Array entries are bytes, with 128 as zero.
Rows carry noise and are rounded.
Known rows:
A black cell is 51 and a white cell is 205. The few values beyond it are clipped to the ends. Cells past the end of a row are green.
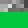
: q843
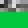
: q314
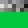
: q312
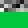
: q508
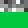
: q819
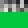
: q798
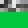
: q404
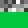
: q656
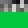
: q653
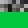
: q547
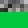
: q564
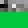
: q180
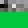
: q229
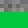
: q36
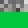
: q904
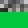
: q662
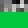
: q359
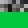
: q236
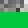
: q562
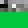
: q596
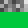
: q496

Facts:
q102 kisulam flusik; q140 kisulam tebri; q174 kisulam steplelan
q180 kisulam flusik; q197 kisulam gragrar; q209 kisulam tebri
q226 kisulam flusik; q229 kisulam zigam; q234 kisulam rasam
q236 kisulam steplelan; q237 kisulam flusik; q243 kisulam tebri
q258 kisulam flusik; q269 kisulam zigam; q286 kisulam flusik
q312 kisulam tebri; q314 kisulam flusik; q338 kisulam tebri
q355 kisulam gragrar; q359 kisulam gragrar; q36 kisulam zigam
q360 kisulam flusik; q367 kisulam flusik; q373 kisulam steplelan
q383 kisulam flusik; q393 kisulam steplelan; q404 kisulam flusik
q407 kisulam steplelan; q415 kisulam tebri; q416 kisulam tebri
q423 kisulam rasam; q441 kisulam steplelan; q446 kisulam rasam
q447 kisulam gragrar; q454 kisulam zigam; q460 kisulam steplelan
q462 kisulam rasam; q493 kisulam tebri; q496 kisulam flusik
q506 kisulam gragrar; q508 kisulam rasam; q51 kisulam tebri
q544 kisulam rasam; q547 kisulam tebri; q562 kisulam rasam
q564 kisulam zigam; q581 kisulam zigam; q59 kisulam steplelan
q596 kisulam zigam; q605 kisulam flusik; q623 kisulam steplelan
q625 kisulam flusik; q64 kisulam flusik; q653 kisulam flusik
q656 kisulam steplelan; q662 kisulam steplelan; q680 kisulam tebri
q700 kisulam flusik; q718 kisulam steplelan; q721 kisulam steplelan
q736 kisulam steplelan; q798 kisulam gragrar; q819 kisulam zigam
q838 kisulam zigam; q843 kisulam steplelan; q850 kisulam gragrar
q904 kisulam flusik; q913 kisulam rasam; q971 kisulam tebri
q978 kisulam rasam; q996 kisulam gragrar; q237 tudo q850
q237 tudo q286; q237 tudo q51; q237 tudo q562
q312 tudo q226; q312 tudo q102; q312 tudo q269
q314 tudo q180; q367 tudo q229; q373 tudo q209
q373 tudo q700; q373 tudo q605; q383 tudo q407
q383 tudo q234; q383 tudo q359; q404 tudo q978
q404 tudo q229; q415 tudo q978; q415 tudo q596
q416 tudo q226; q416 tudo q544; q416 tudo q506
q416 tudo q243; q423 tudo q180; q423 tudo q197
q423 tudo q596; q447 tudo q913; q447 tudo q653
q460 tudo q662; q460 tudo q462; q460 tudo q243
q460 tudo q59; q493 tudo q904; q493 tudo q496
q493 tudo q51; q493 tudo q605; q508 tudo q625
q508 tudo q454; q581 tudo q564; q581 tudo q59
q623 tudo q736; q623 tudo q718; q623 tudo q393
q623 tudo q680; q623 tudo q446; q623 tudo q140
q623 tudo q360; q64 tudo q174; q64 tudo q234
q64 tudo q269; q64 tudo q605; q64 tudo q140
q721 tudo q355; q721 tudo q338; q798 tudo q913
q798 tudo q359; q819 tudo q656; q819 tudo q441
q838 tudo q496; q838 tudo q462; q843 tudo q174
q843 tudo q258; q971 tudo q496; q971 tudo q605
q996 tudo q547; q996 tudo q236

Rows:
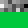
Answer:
q416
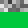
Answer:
q493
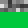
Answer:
q581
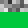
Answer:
q237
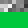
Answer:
q64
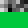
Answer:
q996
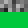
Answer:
q226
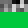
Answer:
q913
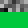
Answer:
q243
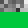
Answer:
q51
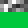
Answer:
q623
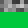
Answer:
q234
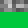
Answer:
q174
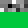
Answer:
q721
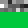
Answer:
q460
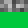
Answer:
q269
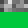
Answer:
q140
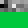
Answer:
q197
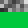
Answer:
q462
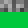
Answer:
q102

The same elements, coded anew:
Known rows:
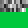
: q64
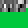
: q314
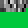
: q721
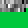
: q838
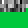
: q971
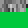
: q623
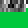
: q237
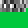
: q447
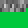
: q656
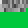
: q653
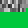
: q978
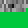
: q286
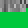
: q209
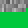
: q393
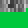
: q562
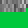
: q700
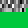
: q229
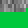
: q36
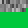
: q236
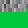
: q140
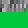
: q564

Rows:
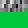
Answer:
q605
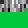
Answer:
q312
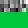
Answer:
q383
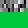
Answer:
q423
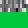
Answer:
q359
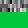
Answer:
q843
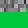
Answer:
q197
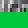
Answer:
q496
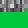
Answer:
q373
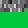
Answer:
q819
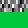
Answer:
q404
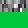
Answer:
q415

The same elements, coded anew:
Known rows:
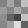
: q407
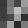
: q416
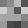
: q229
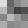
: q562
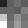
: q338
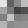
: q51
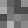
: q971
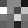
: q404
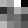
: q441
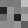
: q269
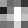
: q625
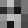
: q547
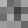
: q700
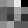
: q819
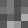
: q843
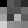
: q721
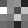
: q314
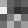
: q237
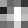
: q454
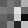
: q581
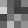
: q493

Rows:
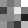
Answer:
q59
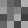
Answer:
q838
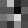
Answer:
q996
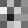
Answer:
q447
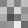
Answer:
q653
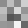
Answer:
q913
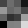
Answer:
q623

